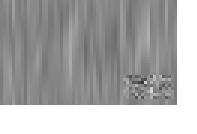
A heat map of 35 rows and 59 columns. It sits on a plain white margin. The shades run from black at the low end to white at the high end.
Histogram: heavy tails on both sides. Odd patch: rougher, in the bottom right. Grain: streaks running down. Roughest part: bottom right. Mirror symmetry: none.
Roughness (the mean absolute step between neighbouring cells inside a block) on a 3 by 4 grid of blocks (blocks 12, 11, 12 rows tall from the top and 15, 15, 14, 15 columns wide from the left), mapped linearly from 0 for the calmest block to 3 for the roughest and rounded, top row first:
0 0 0 0 | 0 0 0 0 | 0 0 1 3
